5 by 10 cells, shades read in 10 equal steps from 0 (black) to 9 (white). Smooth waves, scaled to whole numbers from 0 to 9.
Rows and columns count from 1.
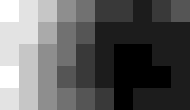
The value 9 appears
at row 1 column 1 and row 4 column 1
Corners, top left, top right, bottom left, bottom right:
9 3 8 1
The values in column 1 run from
8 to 9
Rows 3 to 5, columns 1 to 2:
8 7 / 9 7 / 8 7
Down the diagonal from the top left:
9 8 5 3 3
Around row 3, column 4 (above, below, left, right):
4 3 5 2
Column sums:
42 37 28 20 14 7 3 3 5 7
